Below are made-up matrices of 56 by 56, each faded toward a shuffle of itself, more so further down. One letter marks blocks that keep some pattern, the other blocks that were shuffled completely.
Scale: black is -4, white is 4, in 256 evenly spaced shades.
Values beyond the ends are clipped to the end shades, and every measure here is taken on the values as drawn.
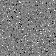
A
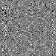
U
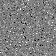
A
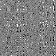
U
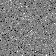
A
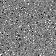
A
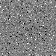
A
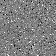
A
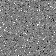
A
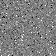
A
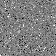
A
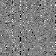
U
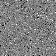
A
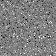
A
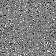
A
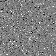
A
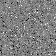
A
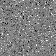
A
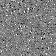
A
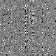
U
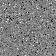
A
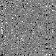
U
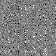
U
